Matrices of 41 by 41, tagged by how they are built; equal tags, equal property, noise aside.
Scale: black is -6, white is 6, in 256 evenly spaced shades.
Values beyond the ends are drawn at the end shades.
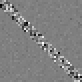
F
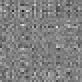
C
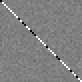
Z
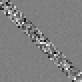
F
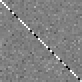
Z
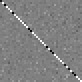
Z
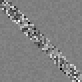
F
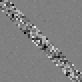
F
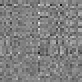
C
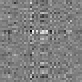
C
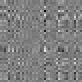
C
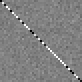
Z
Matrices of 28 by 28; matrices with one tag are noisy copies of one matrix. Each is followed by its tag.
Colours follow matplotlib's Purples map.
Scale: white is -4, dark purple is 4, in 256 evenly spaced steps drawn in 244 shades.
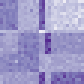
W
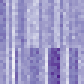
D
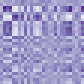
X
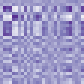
X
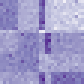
W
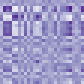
X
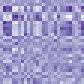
X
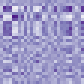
X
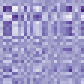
X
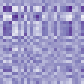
X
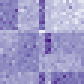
W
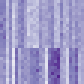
D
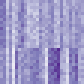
D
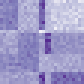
W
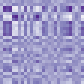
X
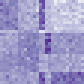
W
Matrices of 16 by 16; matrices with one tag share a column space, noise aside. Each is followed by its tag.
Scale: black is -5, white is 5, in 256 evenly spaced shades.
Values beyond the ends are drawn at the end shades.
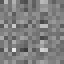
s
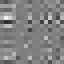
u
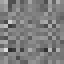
s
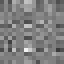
s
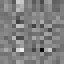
s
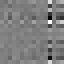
u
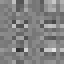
s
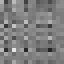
s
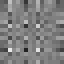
s
